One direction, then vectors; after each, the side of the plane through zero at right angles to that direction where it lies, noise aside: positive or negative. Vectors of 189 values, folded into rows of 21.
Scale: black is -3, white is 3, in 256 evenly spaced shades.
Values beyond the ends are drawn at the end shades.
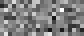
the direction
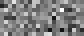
positive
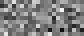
positive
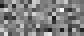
positive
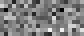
negative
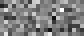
positive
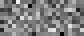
negative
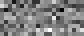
negative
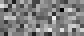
negative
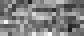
positive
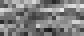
positive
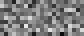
negative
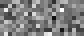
positive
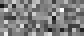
positive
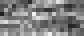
positive
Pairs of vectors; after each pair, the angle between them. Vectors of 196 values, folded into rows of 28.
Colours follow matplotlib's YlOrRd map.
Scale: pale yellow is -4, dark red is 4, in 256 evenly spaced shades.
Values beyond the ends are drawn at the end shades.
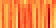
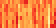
nearly opposite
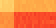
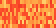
orthogonal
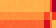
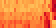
nearly parallel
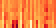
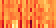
nearly opposite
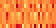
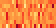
nearly parallel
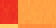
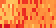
partly opposed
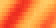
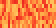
orthogonal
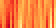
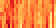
nearly parallel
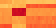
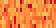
orthogonal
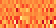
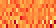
nearly opposite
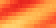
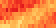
nearly parallel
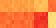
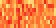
orthogonal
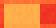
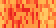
partly opposed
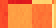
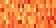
orthogonal
